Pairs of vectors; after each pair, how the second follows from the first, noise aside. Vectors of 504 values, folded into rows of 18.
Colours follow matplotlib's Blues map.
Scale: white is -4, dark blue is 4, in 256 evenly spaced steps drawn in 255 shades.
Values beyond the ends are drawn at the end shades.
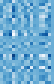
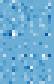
partly zeroed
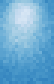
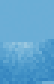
partly zeroed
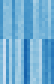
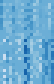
partly zeroed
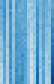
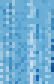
partly zeroed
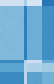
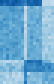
negated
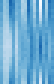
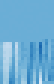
partly zeroed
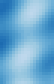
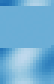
partly zeroed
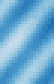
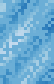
partly zeroed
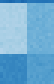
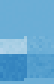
partly zeroed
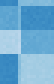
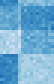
copied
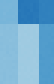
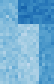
copied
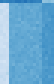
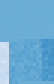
partly zeroed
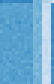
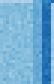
negated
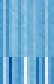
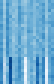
copied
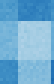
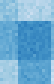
negated
